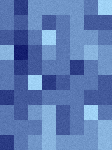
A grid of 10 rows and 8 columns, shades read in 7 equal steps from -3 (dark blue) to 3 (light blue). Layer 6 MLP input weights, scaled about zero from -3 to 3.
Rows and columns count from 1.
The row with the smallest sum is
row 7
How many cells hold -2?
7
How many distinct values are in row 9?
4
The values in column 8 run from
-1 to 3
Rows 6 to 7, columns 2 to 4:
-1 3 -2 / -1 -1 0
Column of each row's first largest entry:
8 3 4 1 8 3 4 7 4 4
